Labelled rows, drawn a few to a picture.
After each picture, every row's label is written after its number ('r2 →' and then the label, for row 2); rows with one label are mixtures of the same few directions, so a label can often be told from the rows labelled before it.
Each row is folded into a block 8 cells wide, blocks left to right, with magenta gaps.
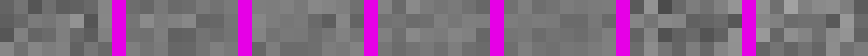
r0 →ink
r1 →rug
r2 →ink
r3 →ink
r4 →ink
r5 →ink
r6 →ink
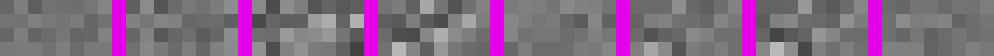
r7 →ink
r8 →ink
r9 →ink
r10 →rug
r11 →ink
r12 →rug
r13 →rug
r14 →rug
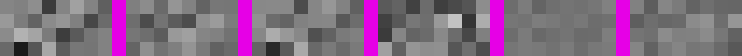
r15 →rug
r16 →rug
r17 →rug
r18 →ink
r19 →ink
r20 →ink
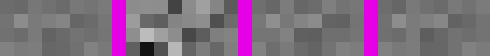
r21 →rug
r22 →rug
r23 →rug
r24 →rug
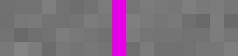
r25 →rug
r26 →ink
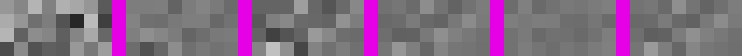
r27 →ink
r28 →rug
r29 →rug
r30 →rug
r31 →ink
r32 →rug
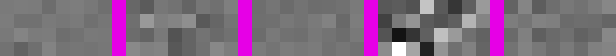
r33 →rug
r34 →rug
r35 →ink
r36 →rug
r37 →ink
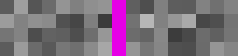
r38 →ink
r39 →rug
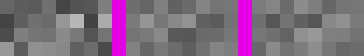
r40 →ink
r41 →rug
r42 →rug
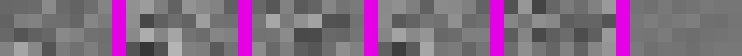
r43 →rug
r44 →rug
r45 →rug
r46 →rug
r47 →ink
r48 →rug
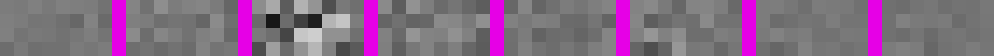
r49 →ink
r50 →ink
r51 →rug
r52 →ink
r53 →ink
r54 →rug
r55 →rug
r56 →rug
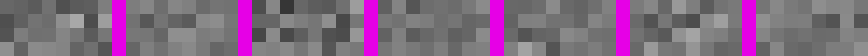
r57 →ink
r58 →rug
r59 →ink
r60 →ink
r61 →rug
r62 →rug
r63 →ink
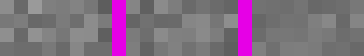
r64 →ink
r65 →ink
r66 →ink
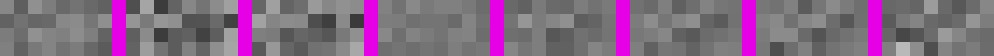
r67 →ink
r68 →ink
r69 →ink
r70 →ink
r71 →rug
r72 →rug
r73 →rug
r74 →rug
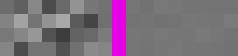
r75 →rug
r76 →ink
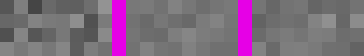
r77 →ink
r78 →rug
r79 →ink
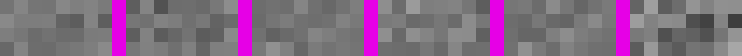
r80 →ink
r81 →ink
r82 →rug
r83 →ink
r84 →rug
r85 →ink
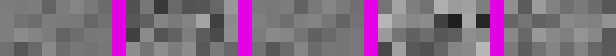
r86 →rug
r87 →ink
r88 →rug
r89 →ink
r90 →ink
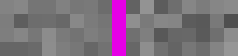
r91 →rug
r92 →ink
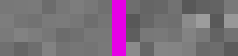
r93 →rug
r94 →ink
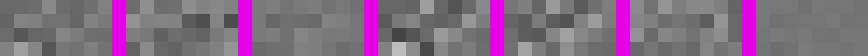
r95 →rug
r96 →ink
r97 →rug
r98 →rug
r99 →rug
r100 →ink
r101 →rug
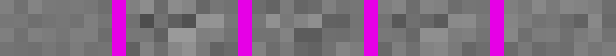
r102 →ink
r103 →rug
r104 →rug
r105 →rug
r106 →ink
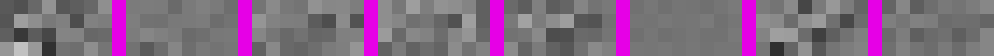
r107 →rug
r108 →rug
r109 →ink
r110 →ink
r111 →rug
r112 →ink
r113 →rug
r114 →ink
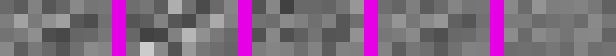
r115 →rug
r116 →rug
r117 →ink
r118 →rug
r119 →ink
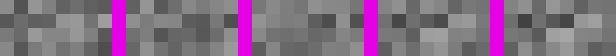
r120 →ink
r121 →ink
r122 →ink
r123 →rug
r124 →rug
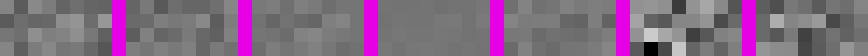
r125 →ink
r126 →ink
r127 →rug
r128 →ink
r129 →ink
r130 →rug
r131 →rug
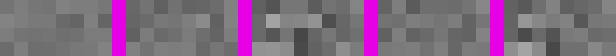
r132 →ink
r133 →ink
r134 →rug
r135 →ink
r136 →rug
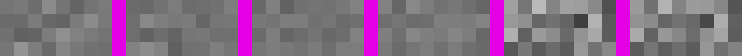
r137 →rug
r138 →rug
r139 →ink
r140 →ink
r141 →ink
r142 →ink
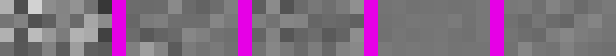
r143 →ink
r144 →rug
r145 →ink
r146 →ink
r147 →rug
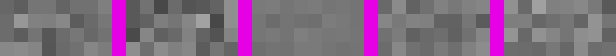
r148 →rug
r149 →ink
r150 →rug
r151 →ink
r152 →ink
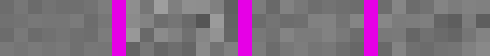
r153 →ink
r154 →ink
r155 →ink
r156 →ink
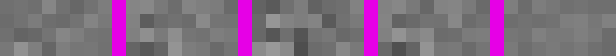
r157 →rug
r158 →rug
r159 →rug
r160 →rug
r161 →ink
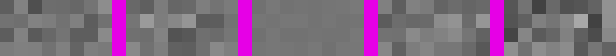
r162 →ink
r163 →rug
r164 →ink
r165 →ink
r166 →ink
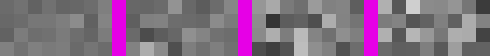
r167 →ink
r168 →rug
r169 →rug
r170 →ink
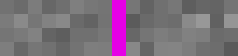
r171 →rug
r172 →ink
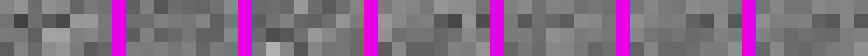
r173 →rug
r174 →ink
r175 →rug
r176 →ink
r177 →rug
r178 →ink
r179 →ink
